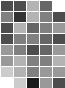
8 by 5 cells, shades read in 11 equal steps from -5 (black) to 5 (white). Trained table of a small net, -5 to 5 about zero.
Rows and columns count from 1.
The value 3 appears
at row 7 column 1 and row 8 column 2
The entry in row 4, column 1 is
-2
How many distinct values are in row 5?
4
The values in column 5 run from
-2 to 5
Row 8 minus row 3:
7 1 -3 1 -3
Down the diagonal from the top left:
-2 -3 -1 -1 1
